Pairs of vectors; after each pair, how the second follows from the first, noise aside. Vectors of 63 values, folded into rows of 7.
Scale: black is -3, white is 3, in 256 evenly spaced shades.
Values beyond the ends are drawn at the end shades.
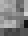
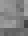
shrunk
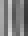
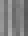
shrunk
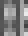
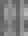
shrunk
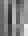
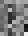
sign-scrambled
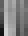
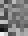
sign-scrambled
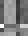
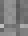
shrunk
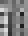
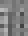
shrunk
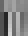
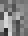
sign-scrambled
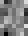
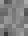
shrunk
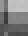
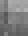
shrunk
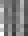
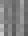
shrunk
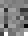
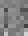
shrunk
